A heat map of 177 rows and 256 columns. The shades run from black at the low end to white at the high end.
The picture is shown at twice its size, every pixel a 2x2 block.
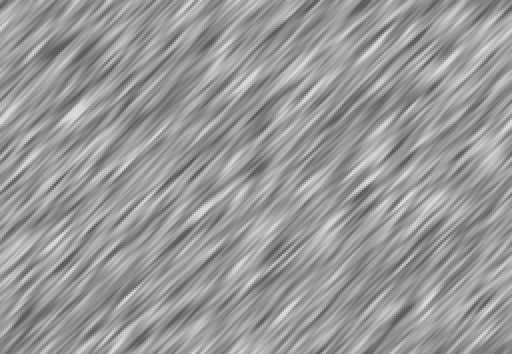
On average the colour sits 60% of the way up the scale. There is no overall slope. The grain runs diagonally up to the right. No seam splits the table. The values follow a bell shape. Neither half mirrors the other.
